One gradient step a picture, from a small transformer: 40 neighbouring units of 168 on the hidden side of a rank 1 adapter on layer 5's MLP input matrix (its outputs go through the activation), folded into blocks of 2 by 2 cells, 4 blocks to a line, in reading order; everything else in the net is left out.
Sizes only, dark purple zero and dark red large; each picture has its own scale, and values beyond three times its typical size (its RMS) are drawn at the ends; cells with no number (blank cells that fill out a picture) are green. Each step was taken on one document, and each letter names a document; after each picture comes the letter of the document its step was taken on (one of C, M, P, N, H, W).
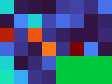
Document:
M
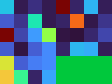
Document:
M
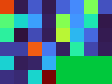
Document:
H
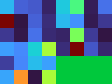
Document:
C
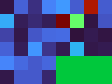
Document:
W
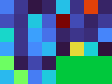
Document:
W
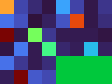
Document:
M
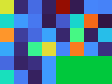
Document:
H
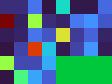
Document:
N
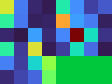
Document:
C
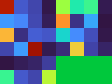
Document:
H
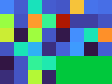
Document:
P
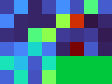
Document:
W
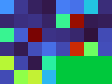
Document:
M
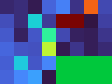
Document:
W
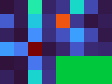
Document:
P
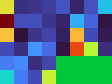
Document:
C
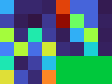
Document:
H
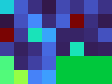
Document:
M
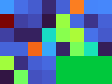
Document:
N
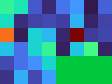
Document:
C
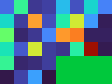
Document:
N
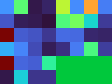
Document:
N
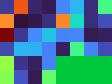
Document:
W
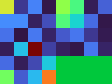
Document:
H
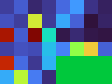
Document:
M
